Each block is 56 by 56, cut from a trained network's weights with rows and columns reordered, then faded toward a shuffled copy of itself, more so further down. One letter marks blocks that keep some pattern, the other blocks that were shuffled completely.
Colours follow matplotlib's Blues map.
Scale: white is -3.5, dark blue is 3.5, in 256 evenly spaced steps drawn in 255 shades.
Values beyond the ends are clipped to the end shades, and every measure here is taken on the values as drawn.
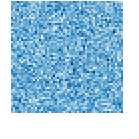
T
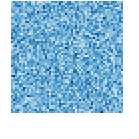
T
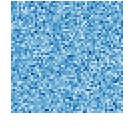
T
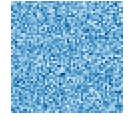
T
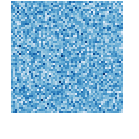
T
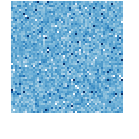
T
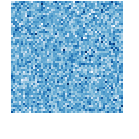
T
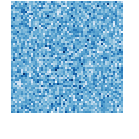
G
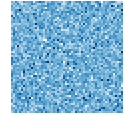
T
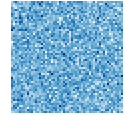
T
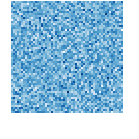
G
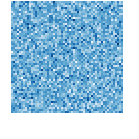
T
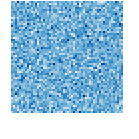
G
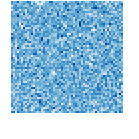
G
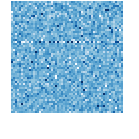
G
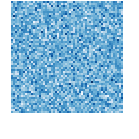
T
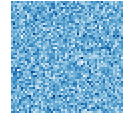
G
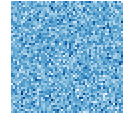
G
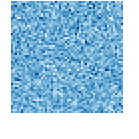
T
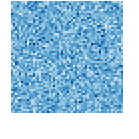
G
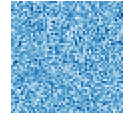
T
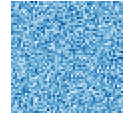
T
